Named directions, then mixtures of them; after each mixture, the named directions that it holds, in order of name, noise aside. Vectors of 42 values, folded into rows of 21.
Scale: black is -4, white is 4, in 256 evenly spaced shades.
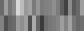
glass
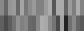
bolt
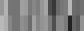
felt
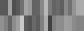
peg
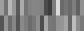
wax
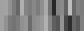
bolt, felt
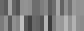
peg, wax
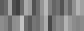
peg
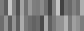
peg, wax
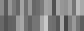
bolt, peg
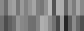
bolt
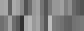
peg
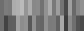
bolt, glass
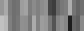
felt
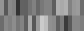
bolt, glass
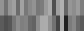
bolt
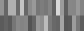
bolt, wax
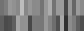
bolt, glass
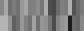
felt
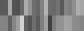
peg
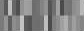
peg, wax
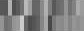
peg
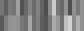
bolt, felt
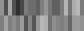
glass, peg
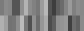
felt, peg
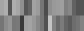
peg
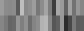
bolt, felt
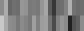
felt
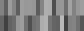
bolt, peg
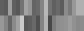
peg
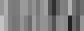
felt
